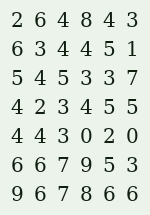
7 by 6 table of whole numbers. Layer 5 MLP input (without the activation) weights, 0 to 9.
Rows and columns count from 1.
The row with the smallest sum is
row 5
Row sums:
27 23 27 23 13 36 42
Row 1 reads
2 6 4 8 4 3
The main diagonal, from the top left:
2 3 5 4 2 3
